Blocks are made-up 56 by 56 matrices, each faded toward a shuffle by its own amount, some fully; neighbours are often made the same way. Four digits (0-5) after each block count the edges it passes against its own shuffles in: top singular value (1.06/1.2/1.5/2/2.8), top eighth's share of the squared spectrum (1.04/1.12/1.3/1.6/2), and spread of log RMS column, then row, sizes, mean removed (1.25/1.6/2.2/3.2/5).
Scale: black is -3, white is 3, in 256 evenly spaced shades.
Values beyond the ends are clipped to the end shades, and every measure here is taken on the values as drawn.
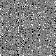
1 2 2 0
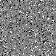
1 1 2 0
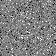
0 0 0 0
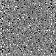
2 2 2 0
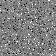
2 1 0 0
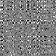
4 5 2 3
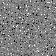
0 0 0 0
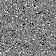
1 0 0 0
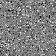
3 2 1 1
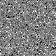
2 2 1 0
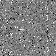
1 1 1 0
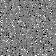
0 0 1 0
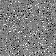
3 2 1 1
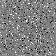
2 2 0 0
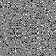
3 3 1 1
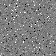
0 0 0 0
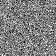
0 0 0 0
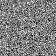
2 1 0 0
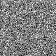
2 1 0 0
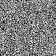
2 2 0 0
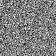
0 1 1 0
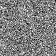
1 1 0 0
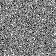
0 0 0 0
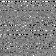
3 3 0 3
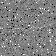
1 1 0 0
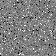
1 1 0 0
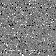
1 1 0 1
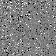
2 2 1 1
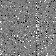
2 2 2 1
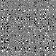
2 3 3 3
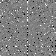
3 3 1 1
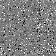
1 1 1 1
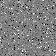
0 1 0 0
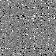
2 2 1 2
